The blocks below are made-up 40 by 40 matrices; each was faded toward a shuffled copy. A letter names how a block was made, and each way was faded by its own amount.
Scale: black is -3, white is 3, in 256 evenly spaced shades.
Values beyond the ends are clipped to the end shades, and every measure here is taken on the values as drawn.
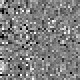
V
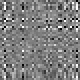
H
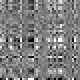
H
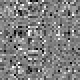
V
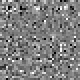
V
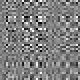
H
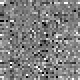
V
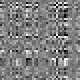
H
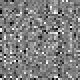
V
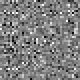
V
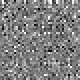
V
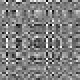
H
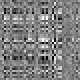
H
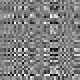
H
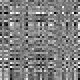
H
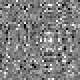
V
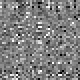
V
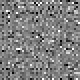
V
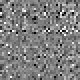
V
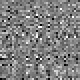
V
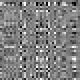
H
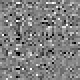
V
